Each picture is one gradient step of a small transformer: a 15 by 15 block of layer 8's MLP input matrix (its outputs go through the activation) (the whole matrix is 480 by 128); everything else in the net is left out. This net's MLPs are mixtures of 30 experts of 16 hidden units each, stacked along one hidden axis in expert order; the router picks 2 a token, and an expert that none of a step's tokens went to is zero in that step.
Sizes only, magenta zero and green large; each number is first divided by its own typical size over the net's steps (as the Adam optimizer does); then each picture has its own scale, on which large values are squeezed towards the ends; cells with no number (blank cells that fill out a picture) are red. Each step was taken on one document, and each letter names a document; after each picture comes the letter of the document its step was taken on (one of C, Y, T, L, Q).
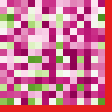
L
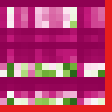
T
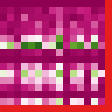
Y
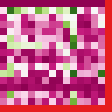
T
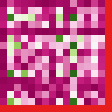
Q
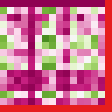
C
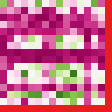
L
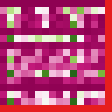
T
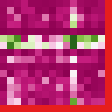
Q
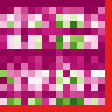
Y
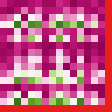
L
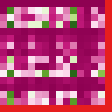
T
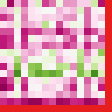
L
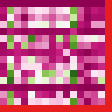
T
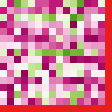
L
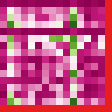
Q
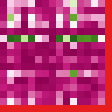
Q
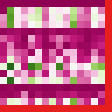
T
